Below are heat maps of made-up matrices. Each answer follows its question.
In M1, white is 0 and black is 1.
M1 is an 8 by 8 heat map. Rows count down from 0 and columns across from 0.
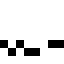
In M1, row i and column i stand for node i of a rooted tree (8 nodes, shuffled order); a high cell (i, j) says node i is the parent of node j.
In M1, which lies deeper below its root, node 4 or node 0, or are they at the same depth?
node 4
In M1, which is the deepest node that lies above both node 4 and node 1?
6
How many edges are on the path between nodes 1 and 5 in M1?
2
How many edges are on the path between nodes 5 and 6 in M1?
1
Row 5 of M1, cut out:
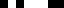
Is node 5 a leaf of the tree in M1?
no
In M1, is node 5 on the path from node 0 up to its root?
yes
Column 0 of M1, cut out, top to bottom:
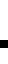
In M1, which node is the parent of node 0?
5
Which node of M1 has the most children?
5
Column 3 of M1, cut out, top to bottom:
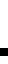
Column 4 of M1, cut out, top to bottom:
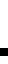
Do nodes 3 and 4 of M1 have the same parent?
yes
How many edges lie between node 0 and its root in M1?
1
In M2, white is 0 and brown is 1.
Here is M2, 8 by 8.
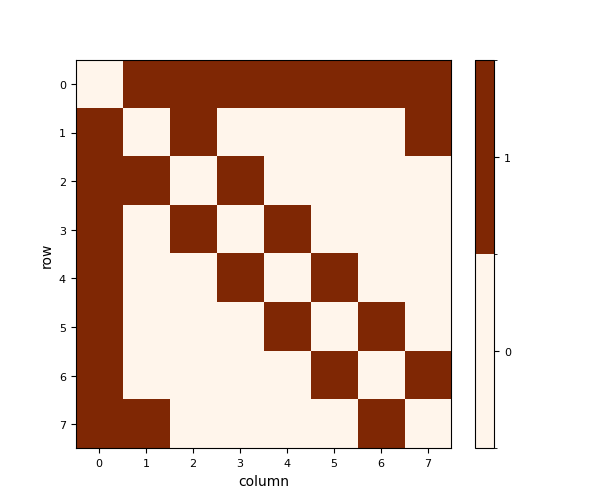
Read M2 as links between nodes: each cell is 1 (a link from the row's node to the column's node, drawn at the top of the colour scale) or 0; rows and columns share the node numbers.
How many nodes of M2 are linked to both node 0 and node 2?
2
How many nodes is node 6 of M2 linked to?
3
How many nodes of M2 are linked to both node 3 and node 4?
1
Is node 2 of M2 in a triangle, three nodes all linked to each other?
yes
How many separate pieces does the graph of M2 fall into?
1
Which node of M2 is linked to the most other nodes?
node 0
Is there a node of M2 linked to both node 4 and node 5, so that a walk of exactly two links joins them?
yes
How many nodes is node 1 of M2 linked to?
3
